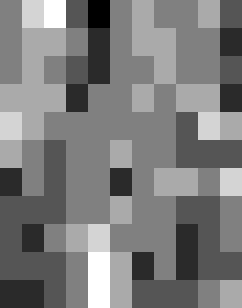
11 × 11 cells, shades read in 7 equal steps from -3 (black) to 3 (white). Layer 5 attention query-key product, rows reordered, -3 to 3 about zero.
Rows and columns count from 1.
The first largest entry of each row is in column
3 2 2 1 1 1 11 6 5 5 5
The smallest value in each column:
-2 -2 -1 -2 -3 -2 -2 -1 -2 -1 -2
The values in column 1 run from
-2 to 2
